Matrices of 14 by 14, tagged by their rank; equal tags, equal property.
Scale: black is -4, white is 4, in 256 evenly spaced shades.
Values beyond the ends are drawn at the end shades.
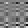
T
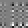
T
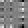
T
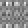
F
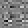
F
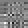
F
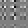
T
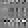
F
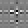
T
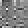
F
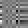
T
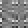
F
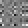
F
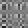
F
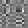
F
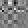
F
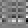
T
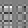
T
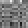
F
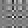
T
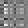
T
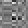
F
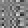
F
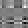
T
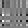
T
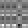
T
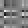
T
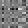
F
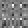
F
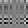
T
